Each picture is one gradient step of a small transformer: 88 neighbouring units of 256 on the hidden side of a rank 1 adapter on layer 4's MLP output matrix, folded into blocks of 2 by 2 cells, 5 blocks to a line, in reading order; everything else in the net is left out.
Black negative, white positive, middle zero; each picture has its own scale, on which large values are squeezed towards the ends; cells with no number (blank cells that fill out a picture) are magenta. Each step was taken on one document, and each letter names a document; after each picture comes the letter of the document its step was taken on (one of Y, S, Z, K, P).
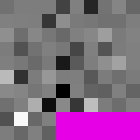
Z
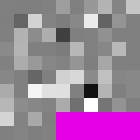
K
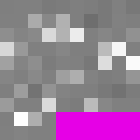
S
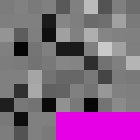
Z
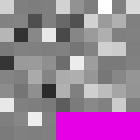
K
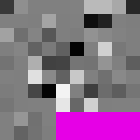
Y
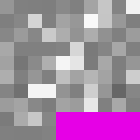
K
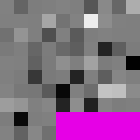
Y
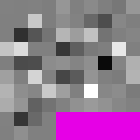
S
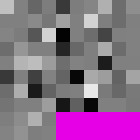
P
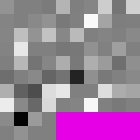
S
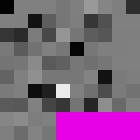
Z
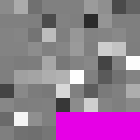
Y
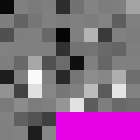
P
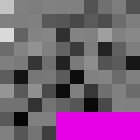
Z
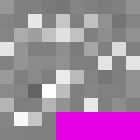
S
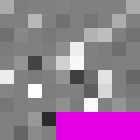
P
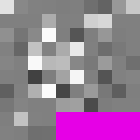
Y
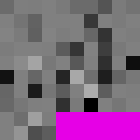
P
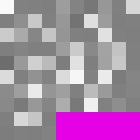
K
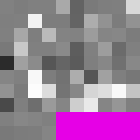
K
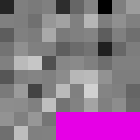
P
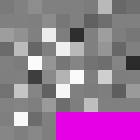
Y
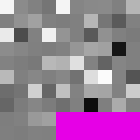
K
